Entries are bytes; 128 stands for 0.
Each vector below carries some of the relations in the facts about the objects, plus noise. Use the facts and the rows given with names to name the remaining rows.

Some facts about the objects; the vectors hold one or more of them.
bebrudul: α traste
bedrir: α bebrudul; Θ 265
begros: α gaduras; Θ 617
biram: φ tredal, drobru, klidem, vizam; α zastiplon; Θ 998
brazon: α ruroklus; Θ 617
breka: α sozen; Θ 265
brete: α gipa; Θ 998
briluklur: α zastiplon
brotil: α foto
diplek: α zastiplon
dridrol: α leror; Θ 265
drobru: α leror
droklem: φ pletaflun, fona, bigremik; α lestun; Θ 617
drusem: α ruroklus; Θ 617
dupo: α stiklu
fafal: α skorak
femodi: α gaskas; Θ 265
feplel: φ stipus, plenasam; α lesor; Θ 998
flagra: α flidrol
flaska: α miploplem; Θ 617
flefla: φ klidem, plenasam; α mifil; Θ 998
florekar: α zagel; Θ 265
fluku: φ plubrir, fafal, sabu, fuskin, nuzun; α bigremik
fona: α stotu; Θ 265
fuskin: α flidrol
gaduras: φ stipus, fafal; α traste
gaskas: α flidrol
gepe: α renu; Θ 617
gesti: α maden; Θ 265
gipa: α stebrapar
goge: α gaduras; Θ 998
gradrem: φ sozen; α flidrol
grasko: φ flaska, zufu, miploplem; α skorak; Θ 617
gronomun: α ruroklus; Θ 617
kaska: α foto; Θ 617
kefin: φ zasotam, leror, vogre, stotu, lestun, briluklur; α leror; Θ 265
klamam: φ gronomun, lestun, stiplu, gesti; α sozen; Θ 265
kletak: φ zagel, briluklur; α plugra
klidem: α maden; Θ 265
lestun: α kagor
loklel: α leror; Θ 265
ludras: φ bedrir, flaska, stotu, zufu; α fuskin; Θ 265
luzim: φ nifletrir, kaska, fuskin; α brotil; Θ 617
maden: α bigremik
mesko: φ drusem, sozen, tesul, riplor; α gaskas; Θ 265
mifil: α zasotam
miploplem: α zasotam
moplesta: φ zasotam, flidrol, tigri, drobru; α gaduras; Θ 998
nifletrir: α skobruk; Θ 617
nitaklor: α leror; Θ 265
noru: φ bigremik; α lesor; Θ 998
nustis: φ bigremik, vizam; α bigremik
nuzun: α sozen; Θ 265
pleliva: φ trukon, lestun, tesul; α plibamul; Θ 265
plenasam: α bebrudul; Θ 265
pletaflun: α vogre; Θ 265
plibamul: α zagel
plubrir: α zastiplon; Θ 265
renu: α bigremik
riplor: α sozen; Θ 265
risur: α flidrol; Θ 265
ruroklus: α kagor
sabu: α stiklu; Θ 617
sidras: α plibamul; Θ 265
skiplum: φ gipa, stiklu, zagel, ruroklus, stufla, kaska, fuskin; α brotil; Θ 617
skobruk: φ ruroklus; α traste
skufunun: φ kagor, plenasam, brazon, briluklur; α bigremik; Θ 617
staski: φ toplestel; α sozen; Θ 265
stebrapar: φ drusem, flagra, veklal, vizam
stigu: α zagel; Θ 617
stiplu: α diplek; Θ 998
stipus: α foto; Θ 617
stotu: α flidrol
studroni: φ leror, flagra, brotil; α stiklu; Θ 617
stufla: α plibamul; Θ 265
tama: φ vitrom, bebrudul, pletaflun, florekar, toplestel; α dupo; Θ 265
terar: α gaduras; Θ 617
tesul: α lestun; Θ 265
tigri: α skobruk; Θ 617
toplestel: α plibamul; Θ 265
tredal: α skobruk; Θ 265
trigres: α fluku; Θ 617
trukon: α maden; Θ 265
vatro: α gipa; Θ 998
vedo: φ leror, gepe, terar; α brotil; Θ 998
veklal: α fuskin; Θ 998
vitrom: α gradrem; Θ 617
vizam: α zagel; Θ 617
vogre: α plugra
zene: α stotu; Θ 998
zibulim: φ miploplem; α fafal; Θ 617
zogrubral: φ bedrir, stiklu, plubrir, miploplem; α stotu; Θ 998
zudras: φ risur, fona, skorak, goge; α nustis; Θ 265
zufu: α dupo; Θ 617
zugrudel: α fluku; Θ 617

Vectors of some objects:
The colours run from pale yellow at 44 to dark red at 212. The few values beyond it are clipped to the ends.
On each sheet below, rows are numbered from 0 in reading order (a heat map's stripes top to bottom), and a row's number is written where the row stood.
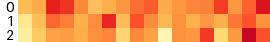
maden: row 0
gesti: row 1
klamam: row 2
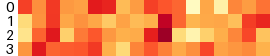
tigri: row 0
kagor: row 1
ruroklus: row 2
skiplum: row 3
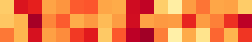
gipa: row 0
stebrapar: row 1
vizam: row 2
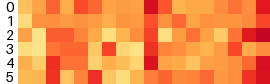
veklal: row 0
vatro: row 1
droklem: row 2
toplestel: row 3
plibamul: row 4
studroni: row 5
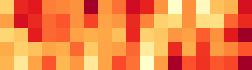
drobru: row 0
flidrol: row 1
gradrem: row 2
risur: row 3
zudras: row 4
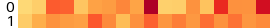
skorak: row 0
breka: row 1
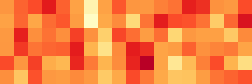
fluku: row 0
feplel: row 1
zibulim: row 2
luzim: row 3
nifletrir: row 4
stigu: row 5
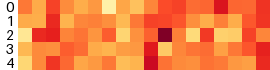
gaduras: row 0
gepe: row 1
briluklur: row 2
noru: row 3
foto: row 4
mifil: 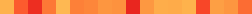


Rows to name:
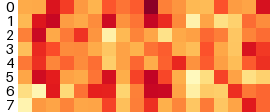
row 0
bigremik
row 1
zasotam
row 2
zogrubral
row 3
kletak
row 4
flefla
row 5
miploplem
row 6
drusem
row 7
stiplu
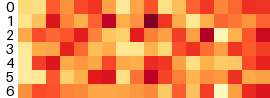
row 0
mesko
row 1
sozen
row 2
biram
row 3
tama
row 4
vogre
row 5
riplor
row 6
moplesta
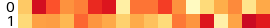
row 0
zufu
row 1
kefin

